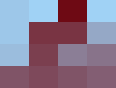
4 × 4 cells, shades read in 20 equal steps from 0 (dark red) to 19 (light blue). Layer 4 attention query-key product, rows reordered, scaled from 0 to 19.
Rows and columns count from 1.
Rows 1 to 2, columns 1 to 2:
18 19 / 18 4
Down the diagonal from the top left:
18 4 11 8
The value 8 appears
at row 4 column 4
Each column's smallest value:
7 4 0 8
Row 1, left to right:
18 19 0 19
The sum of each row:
56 41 43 28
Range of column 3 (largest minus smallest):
11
